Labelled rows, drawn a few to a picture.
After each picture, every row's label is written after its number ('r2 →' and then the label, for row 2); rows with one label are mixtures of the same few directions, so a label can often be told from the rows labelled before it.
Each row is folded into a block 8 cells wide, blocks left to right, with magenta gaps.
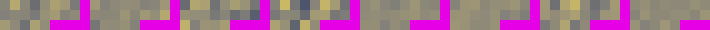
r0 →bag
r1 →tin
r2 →tin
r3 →bag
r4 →bag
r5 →tin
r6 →bag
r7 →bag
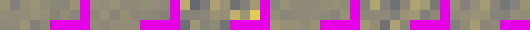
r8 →bag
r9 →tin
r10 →tin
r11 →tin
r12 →bag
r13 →bag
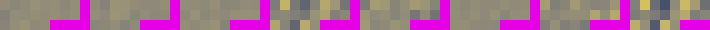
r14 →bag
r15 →bag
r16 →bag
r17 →bag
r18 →tin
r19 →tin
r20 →tin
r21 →bag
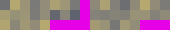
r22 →tin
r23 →bag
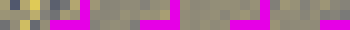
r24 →bag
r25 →tin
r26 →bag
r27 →tin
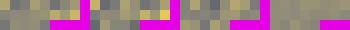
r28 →tin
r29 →tin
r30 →bag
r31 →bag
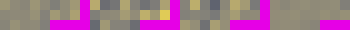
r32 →tin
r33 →tin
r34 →bag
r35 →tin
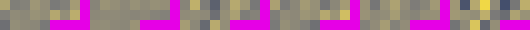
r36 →tin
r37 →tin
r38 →bag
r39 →tin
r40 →bag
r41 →bag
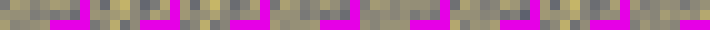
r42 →tin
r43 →bag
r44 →bag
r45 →tin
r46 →tin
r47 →tin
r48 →bag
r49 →tin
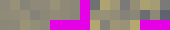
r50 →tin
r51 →tin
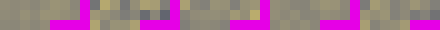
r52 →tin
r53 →tin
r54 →tin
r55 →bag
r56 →tin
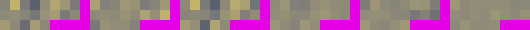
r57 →bag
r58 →tin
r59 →bag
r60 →bag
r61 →tin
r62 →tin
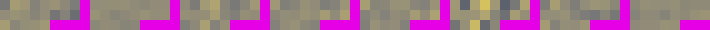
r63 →tin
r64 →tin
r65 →bag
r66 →tin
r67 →tin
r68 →bag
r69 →tin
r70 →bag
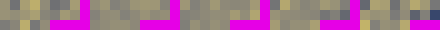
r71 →bag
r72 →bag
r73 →tin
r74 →tin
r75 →tin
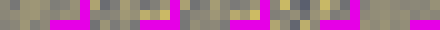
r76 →bag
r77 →tin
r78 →tin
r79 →bag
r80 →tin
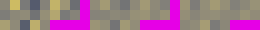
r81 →bag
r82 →bag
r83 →bag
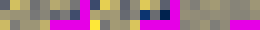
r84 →tin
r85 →tin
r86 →bag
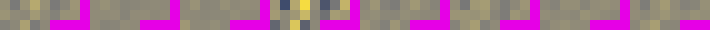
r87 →bag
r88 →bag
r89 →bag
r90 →bag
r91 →bag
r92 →bag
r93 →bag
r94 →bag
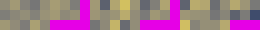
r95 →bag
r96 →bag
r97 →tin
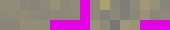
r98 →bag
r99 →bag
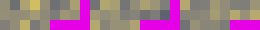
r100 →bag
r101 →tin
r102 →tin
